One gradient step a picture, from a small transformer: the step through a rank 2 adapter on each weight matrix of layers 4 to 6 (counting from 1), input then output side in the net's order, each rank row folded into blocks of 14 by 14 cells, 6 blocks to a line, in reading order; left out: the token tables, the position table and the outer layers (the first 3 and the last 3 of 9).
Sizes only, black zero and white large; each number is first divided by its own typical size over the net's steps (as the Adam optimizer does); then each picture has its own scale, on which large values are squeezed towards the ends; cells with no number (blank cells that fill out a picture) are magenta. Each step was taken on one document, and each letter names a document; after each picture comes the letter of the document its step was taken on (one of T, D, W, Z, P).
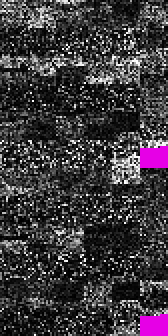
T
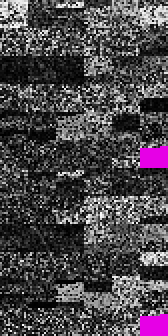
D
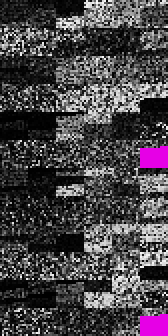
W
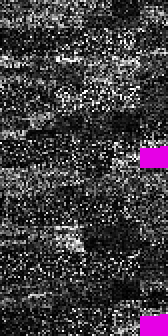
T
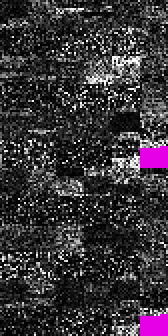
T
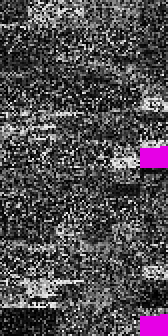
D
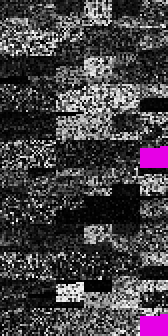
W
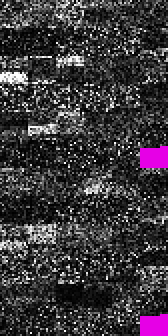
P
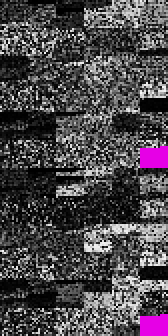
W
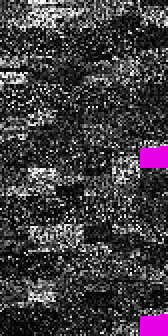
T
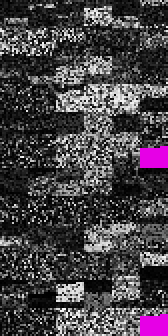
W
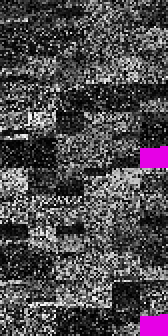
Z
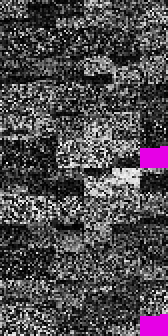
Z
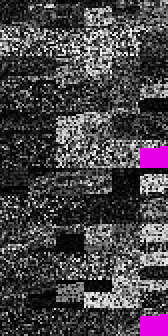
W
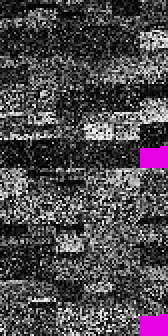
Z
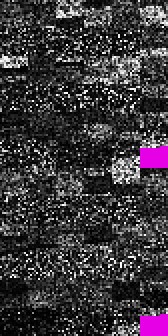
T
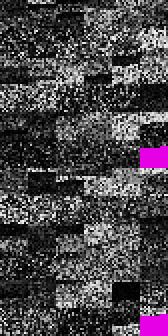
Z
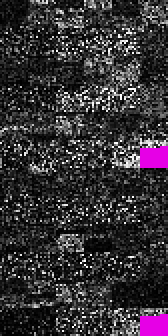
T
